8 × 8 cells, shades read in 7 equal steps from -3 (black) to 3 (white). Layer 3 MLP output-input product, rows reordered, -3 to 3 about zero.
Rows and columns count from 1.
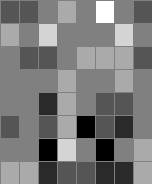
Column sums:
0 -1 -7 5 -3 -3 -1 0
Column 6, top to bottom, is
3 0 1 0 -1 -1 -3 -2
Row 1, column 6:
3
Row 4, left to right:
0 0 0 1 0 0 1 0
